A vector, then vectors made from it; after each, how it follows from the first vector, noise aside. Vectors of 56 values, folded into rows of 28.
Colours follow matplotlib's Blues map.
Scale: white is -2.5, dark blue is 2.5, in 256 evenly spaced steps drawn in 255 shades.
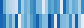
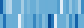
partly zeroed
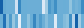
partly zeroed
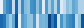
sign-scrambled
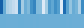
partly zeroed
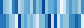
sign-scrambled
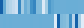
partly zeroed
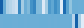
partly zeroed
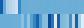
partly zeroed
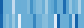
partly zeroed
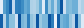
sign-scrambled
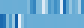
partly zeroed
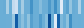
partly zeroed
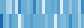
partly zeroed
